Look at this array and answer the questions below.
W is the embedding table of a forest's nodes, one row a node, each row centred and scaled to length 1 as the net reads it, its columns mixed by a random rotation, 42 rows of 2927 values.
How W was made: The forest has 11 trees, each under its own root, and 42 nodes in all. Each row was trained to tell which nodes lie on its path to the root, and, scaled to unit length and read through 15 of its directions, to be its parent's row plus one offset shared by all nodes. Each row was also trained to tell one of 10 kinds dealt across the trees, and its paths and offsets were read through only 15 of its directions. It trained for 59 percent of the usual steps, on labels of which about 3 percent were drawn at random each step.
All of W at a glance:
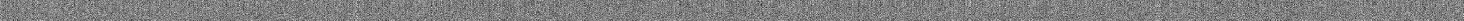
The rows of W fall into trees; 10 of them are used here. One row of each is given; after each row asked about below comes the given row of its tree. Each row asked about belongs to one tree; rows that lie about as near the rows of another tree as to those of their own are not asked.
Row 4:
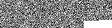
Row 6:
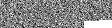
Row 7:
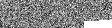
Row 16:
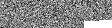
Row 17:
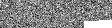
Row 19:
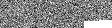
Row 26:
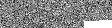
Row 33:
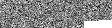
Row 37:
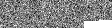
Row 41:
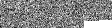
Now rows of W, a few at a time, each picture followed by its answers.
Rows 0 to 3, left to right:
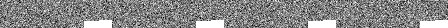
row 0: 7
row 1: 33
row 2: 6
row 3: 17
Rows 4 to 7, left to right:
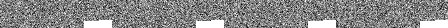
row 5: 41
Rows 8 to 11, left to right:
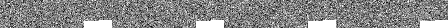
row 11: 17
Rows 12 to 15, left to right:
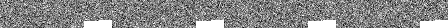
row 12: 26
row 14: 19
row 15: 37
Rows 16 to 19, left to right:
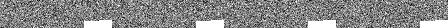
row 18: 17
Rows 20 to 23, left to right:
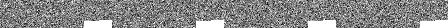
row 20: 17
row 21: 33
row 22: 4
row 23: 7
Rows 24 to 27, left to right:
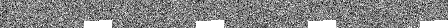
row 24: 41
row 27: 26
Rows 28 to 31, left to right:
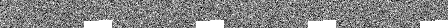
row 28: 19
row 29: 37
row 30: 41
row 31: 6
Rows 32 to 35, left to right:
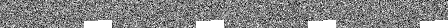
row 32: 26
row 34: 19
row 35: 37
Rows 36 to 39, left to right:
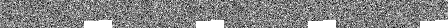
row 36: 16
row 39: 7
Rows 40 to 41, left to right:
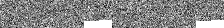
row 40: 16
